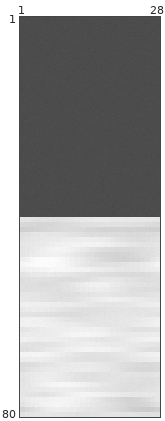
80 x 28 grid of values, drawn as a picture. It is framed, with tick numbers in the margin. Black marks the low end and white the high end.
The table splits into 2 rows of 1 panel. Panel 1,1: low, flat. Panel 2,1: very high, streaked across, faint in contrast.
